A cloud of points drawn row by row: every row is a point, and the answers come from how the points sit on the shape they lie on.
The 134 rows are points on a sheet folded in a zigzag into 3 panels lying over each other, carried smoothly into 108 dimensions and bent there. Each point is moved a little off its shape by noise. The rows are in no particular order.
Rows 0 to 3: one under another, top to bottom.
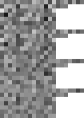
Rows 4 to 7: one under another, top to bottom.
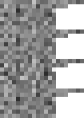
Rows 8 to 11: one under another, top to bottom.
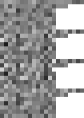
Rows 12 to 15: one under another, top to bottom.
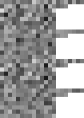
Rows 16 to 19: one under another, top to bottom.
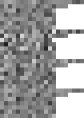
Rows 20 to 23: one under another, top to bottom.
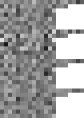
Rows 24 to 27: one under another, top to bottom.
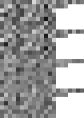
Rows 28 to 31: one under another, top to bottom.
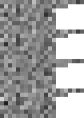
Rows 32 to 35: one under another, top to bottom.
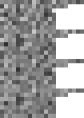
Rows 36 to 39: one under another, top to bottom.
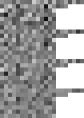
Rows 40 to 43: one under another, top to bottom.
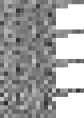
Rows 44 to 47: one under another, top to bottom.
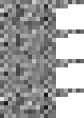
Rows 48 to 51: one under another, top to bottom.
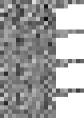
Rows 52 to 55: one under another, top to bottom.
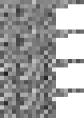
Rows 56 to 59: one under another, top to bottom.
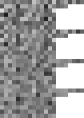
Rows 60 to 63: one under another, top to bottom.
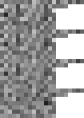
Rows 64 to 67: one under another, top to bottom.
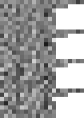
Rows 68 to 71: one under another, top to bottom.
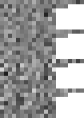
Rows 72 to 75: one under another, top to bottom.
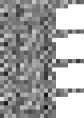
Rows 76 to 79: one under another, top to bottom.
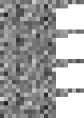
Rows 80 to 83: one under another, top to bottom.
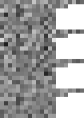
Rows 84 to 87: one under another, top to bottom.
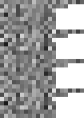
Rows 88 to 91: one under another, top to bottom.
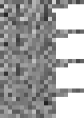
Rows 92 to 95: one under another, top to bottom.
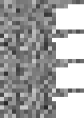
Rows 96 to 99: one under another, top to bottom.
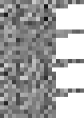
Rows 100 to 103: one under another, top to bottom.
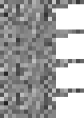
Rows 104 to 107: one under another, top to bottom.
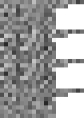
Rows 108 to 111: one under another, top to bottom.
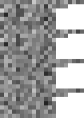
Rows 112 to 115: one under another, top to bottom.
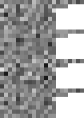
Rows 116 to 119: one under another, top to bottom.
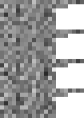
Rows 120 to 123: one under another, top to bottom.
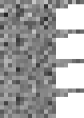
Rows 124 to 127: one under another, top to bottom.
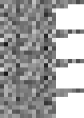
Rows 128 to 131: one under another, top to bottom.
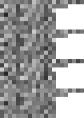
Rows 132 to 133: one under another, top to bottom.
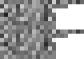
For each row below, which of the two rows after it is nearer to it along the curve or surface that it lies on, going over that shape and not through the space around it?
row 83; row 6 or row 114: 114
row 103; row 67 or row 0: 0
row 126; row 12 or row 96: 96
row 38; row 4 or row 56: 56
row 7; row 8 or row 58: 58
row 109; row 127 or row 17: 17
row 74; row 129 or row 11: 11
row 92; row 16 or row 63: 63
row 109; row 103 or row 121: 103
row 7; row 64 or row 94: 94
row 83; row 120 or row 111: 120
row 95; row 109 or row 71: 71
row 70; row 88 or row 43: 43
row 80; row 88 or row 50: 50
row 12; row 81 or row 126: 81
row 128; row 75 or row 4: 75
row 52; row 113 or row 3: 113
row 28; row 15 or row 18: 15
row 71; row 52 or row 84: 52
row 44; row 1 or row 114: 1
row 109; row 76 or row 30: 76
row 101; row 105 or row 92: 92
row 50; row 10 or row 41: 10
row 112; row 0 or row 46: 0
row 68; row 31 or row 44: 31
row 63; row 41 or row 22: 41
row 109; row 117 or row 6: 117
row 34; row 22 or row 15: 15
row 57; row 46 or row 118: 46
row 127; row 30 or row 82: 82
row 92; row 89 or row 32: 32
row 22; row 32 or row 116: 116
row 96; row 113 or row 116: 116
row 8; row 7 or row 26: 26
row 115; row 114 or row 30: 30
